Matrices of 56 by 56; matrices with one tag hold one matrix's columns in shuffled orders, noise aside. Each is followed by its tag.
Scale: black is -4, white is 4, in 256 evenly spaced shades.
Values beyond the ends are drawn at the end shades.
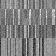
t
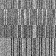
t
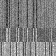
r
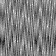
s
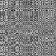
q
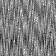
s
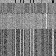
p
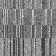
t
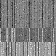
r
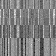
t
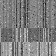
r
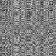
q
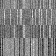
t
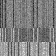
r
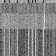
p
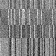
t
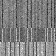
r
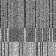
r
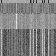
p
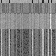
p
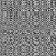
q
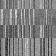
t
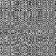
q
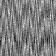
s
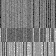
r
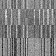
t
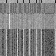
p
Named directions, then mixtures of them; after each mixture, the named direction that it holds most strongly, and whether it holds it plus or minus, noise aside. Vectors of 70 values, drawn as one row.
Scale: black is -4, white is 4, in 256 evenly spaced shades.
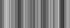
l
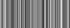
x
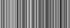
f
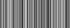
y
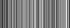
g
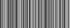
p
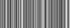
y, minus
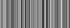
x, plus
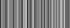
y, plus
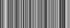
p, plus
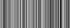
f, plus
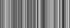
l, plus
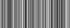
y, minus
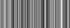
x, plus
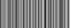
p, plus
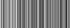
f, plus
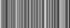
p, minus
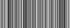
y, minus
